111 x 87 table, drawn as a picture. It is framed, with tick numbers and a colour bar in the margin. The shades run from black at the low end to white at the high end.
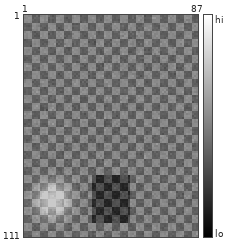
Bumps: one, in the bottom left. Ninth with the lowest average: bottom middle. Ninth with the highest average: bottom left. Odd patch: lower, in the bottom middle.
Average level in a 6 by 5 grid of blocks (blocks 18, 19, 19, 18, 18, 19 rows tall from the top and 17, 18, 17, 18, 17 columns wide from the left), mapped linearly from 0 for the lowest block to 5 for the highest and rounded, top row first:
3 3 3 3 3 | 3 3 3 3 3 | 3 3 3 3 3 | 3 3 3 3 3 | 5 4 0 3 3 | 5 4 0 3 3
